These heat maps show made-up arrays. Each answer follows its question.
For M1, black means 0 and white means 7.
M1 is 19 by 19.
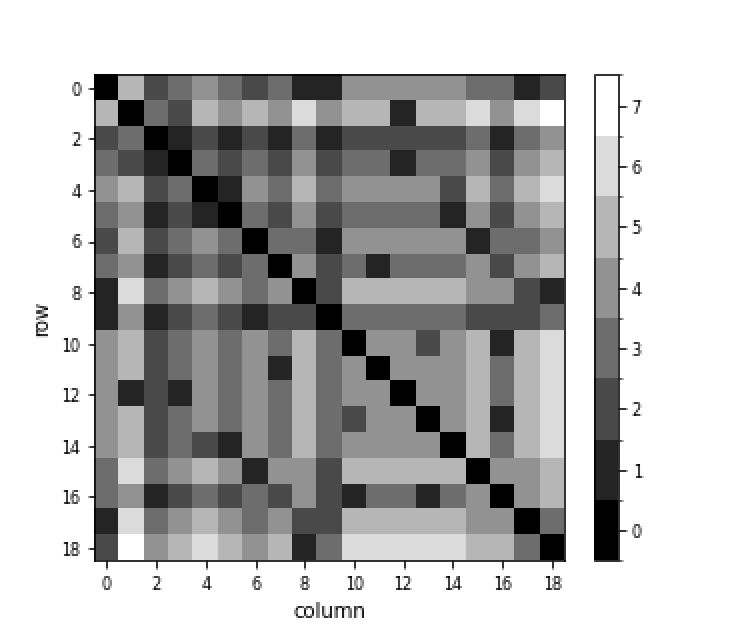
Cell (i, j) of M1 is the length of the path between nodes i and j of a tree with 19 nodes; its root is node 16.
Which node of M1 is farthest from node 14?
18
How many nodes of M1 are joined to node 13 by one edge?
1
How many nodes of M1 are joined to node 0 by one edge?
3
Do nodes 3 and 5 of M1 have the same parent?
yes
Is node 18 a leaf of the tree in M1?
yes
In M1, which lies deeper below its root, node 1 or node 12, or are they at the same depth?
node 1
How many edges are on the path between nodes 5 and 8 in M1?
4
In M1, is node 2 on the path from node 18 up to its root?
yes
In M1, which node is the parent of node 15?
6
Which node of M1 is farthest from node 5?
18
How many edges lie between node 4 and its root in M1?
3
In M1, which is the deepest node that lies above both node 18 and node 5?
2
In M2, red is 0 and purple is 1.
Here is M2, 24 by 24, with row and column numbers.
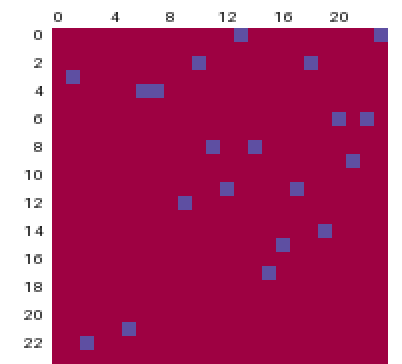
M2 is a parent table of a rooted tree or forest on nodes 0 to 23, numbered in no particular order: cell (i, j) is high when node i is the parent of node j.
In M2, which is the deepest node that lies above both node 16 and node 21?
11
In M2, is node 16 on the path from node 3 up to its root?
no
